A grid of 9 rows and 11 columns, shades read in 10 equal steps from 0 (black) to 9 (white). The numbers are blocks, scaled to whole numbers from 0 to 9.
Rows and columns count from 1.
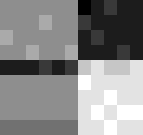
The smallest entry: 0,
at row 1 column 7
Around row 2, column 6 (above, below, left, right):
5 5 5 2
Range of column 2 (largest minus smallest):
4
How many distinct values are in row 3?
4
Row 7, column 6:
5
